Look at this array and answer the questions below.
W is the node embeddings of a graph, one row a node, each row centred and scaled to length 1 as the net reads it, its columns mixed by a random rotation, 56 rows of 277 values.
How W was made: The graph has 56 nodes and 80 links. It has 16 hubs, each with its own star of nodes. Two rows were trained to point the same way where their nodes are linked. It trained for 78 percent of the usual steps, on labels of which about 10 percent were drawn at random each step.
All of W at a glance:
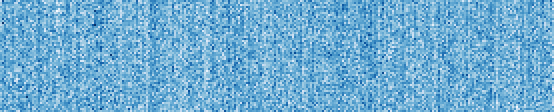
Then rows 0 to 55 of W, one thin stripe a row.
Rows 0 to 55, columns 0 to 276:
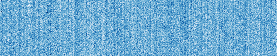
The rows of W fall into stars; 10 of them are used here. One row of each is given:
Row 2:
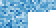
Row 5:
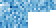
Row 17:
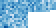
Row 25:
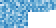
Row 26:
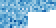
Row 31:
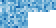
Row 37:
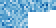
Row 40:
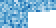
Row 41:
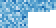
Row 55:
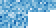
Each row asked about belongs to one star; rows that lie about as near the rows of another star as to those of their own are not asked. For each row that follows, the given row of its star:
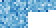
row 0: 31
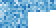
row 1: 40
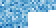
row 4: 2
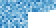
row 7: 37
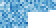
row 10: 5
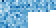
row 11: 31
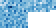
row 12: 5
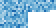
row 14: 40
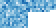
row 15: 25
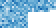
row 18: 2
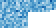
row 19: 41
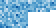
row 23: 31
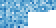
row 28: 26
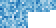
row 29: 17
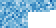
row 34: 41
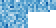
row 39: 55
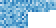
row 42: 25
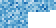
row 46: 2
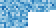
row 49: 25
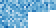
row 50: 37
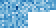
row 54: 26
